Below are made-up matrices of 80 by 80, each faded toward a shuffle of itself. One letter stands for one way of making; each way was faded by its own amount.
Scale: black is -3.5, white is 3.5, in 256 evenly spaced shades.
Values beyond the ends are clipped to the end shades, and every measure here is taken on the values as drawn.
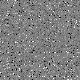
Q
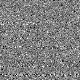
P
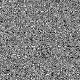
P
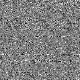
P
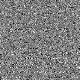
P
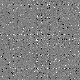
Q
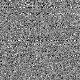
P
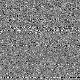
P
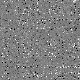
Q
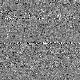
P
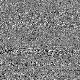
P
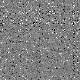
Q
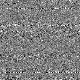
P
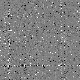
Q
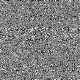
P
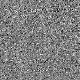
P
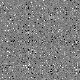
Q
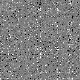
Q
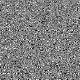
P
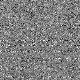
P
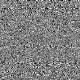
P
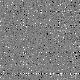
Q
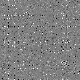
Q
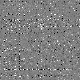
Q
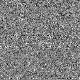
P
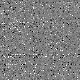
Q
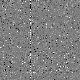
Q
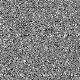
P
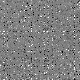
Q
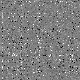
Q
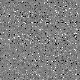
Q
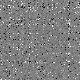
Q
